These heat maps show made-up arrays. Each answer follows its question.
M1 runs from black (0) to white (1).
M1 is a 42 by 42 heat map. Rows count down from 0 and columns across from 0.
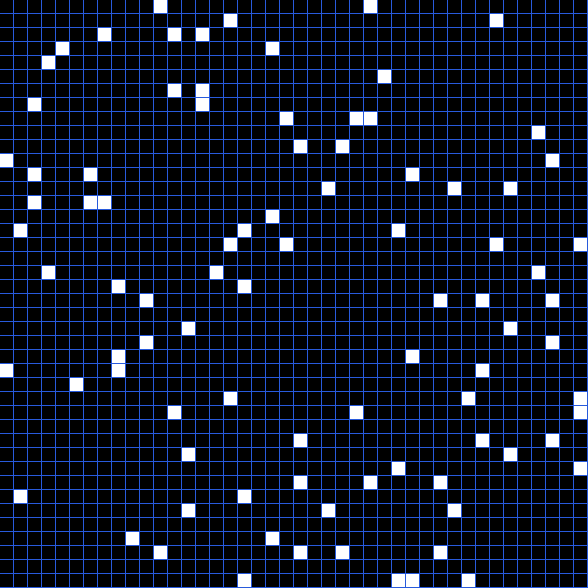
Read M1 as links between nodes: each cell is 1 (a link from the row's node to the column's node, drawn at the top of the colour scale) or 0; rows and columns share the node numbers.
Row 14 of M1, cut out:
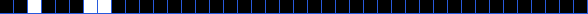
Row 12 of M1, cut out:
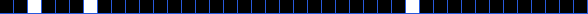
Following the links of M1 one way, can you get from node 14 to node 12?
yes
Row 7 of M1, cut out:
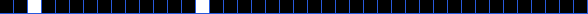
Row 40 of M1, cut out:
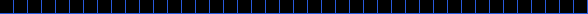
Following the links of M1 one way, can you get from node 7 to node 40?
no
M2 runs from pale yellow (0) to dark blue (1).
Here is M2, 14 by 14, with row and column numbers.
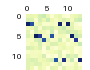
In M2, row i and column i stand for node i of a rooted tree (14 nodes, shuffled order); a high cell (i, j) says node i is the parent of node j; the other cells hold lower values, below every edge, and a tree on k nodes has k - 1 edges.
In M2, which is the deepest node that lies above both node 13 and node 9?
11
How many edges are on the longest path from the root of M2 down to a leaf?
2
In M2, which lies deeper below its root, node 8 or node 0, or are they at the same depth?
the same depth
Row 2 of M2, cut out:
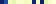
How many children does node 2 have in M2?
4
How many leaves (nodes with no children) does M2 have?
10
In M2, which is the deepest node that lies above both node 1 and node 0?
2
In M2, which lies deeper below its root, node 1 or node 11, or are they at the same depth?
node 1
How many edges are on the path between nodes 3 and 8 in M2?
3
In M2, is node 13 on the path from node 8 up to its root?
no
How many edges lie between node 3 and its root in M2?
1
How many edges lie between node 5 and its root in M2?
0
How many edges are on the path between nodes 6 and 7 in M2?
3
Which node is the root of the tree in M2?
5
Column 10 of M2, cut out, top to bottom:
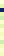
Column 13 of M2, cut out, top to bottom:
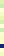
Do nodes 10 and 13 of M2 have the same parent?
no
